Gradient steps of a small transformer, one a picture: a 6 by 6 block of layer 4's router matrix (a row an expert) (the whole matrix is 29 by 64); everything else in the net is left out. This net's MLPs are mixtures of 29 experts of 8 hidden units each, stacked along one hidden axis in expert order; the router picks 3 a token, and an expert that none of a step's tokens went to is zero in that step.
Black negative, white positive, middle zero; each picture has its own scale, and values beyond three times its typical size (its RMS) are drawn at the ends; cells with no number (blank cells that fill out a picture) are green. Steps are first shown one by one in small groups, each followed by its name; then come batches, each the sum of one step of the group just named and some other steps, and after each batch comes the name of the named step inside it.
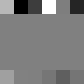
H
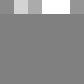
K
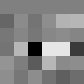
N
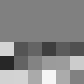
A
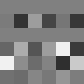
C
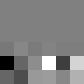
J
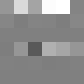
K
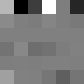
H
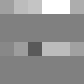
K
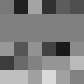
A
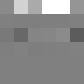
K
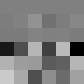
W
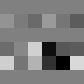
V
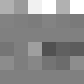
V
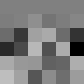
W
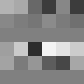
V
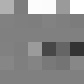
V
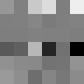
W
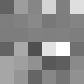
W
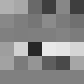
V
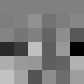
W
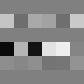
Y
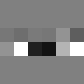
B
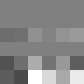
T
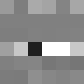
T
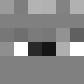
B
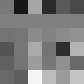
T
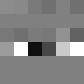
B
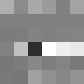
T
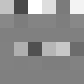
Y
